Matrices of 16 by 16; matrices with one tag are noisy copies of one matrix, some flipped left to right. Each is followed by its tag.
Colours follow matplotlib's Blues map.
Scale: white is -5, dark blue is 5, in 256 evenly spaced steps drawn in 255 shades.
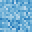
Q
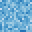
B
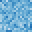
B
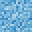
Q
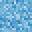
Q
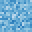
Q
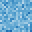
B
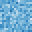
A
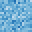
Q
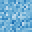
Q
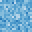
Q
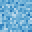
A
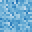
Q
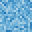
B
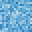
A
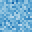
Q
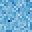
B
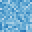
B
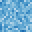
B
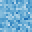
Q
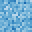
Q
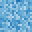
Q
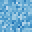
Q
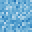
Q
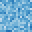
B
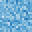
Q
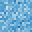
Q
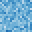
B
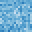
A
